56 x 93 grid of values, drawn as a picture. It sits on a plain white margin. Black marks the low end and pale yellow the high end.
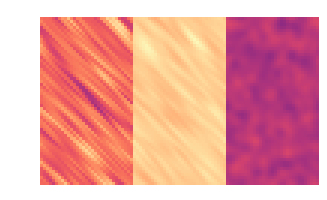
It is made of 1 by 3 panels. Panel 1,1: high, slanting down to the right. Panel 1,2: very high, slanting down to the right, faint in contrast. Panel 1,3: middling, blotchy, faint in contrast.
